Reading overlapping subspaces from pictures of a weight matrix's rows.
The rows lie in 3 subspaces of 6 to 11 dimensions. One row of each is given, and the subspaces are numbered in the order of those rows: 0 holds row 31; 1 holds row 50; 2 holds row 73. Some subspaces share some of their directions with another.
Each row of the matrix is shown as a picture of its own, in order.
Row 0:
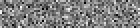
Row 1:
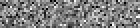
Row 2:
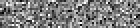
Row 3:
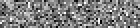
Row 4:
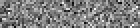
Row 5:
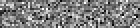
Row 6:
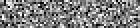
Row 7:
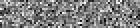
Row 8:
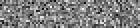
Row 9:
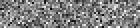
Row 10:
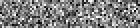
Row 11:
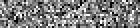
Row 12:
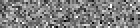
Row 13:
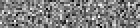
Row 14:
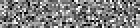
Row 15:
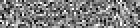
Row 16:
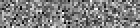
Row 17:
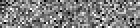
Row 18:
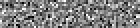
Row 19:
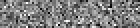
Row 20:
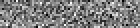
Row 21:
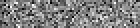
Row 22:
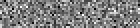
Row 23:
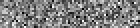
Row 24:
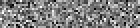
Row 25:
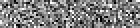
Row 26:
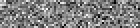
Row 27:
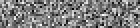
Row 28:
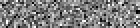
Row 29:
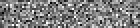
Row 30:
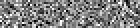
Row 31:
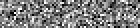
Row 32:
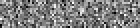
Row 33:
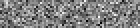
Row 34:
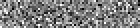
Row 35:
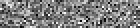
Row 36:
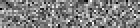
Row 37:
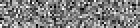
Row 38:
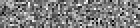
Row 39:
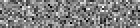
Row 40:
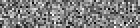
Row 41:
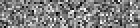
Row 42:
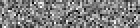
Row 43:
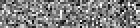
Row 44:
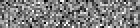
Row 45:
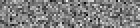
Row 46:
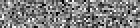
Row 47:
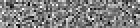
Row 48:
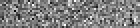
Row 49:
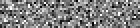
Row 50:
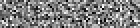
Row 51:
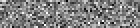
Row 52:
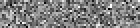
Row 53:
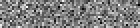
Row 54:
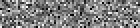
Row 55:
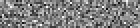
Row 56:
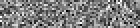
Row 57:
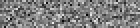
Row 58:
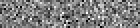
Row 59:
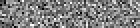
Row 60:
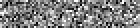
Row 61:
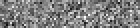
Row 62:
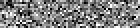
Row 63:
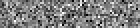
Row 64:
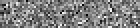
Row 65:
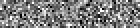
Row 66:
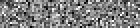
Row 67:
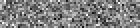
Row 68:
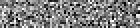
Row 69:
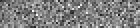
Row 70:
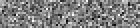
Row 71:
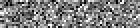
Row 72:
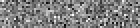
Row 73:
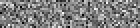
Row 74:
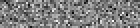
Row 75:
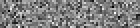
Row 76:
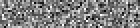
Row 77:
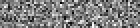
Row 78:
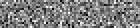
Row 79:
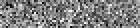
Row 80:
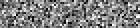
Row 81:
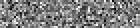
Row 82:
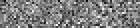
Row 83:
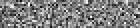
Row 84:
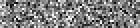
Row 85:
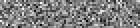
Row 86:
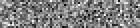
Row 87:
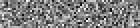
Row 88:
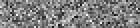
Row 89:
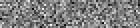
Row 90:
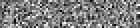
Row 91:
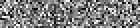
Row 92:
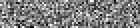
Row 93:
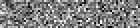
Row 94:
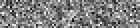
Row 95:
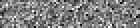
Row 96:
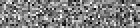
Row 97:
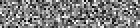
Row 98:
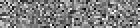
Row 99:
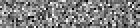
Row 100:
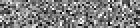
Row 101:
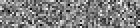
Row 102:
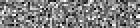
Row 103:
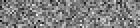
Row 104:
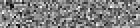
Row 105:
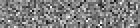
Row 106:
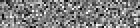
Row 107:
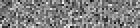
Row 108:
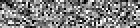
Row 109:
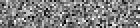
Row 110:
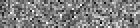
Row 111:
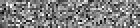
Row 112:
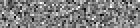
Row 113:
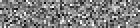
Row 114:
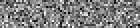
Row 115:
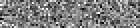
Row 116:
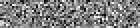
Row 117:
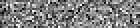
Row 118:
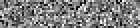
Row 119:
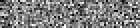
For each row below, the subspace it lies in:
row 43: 1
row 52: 0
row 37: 2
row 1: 1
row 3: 0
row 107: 2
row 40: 2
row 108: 1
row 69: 1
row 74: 0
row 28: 1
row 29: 0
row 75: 0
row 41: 2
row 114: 0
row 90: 0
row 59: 2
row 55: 1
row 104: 0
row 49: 0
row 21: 1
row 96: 1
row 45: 0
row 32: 2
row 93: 0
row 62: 0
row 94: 2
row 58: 2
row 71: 1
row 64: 1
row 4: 2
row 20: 2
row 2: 1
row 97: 2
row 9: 0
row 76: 2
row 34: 2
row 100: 1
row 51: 2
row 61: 2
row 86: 2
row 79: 2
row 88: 0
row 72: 2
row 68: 0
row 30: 1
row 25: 0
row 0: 2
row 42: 2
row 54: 2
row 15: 1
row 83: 1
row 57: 0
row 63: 0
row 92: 2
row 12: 0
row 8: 2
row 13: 1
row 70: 0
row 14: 0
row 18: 1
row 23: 2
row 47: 1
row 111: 1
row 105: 1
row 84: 0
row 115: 2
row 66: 0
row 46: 2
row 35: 1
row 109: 1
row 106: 1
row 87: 2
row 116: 2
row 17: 0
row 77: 0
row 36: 0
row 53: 2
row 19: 0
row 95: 1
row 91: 2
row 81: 0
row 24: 2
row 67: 1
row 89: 2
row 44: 0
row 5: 2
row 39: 0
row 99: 0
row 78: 0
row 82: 0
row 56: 1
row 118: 1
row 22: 2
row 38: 0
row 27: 1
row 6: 1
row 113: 0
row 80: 1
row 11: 0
